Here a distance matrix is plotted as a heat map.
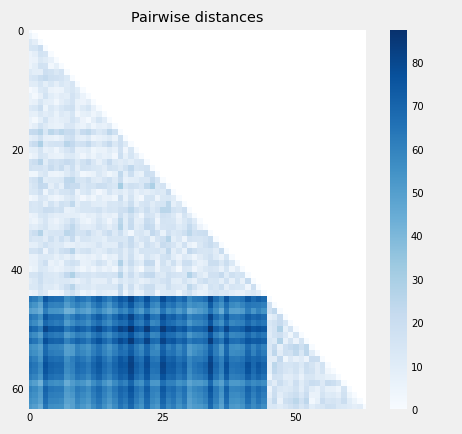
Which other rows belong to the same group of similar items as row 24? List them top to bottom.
0, 1, 2, 3, 4, 5, 6, 7, 8, 9, 10, 11, 12, 13, 14, 15, 16, 17, 18, 19, 20, 21, 22, 23, 25, 26, 27, 28, 29, 30, 31, 32, 33, 34, 35, 36, 37, 38, 39, 40, 41, 42, 43, 44
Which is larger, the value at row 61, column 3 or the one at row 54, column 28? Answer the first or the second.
the first
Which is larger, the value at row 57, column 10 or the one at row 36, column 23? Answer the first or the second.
the first
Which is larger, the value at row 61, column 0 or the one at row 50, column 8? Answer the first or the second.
the second
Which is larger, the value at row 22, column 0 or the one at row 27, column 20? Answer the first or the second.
the first
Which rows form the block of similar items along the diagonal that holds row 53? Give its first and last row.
45 to 63
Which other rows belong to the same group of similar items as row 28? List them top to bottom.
0, 1, 2, 3, 4, 5, 6, 7, 8, 9, 10, 11, 12, 13, 14, 15, 16, 17, 18, 19, 20, 21, 22, 23, 24, 25, 26, 27, 29, 30, 31, 32, 33, 34, 35, 36, 37, 38, 39, 40, 41, 42, 43, 44
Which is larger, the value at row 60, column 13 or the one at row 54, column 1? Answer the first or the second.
the first
